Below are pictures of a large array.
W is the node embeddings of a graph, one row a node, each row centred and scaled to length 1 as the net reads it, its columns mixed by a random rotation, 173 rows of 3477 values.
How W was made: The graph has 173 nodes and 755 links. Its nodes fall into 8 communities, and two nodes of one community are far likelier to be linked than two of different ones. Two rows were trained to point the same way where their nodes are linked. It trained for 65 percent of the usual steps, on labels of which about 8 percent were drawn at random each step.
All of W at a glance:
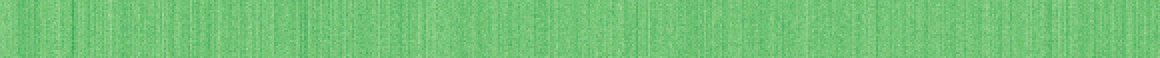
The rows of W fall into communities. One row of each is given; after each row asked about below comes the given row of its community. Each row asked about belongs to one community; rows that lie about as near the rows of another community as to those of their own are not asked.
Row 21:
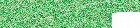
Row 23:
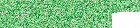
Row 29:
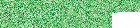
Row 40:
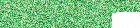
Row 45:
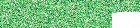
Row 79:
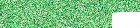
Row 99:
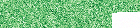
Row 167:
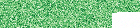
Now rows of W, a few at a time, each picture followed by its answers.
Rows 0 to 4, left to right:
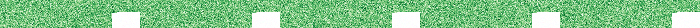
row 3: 23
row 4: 21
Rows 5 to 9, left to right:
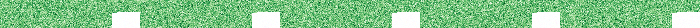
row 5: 167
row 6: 99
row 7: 79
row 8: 21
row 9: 21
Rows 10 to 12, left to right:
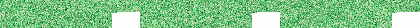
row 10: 23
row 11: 45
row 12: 167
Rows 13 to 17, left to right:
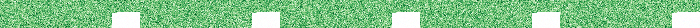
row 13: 23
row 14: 167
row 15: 167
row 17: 99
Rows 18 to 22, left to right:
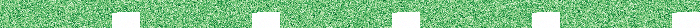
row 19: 79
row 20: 167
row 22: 45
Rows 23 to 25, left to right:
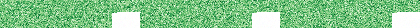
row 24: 23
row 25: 29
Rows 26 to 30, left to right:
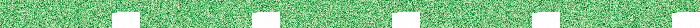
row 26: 99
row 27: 167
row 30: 40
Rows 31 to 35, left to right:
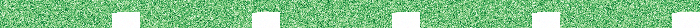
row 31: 23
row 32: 40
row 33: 45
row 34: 45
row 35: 79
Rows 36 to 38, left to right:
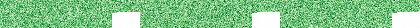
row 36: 45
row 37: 79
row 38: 167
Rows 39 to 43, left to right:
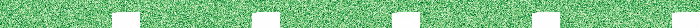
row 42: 21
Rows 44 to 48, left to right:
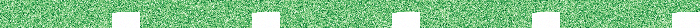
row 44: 29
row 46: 167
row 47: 23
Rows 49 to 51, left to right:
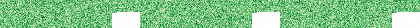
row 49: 21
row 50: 23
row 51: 40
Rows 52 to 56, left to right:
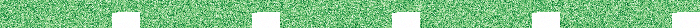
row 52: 21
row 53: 23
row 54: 40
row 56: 23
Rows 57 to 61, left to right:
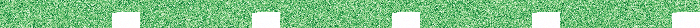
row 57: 29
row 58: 21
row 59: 79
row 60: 167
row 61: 23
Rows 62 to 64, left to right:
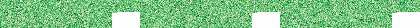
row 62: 99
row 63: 40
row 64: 45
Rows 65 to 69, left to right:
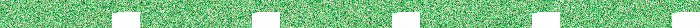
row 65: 21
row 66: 45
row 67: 29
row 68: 23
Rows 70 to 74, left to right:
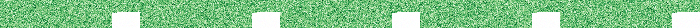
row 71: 23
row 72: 99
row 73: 167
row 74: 21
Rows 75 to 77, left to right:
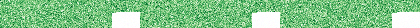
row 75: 167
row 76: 99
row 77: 79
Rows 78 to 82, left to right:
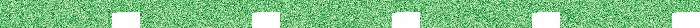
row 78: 29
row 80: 40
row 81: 99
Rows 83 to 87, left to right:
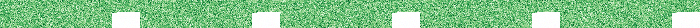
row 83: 21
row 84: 167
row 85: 99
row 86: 23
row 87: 29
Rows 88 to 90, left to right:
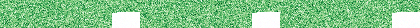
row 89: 21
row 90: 167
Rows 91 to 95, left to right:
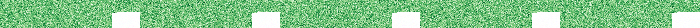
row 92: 99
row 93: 23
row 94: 99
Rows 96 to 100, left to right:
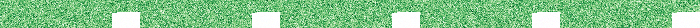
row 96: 79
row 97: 45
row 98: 99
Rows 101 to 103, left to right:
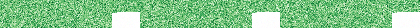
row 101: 79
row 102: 40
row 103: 45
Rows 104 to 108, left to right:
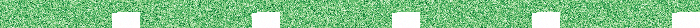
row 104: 99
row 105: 99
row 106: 21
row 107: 21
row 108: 167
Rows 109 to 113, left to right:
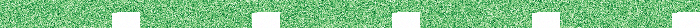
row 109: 29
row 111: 99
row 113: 79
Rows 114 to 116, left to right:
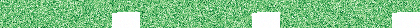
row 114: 79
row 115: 99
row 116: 99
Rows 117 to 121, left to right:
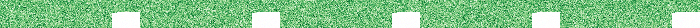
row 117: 21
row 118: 45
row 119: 23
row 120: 40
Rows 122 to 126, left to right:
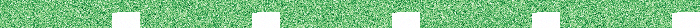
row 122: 29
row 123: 79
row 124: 29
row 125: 23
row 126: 21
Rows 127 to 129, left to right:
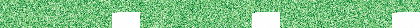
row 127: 21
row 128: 40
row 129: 45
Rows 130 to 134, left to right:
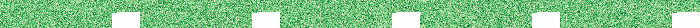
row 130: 99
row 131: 23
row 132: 167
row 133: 99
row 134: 45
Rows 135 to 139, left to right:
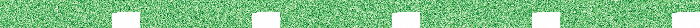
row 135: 79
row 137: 23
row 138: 29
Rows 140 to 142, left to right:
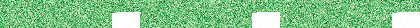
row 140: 29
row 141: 99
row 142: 79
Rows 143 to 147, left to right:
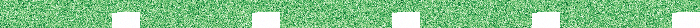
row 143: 23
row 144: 167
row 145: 29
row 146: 79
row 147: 21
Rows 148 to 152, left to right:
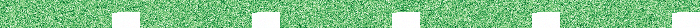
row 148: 21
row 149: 40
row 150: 167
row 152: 23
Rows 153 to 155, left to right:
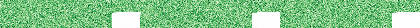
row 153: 21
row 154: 99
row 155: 29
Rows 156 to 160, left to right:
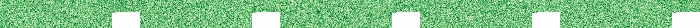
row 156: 29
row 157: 29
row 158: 167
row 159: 21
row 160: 167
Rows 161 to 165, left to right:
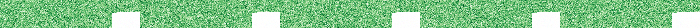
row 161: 167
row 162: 21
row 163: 40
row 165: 29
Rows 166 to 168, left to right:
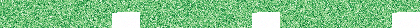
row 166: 21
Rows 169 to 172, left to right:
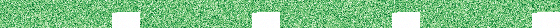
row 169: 29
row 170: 79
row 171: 99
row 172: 79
